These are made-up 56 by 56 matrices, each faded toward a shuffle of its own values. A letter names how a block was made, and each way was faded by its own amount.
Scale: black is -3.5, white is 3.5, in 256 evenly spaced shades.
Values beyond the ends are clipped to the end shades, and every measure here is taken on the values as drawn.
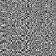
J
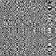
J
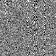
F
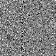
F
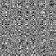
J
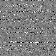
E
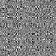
J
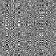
J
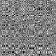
J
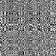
J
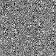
F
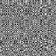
J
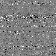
E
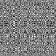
J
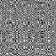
J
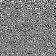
E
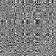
J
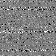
E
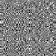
J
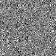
F
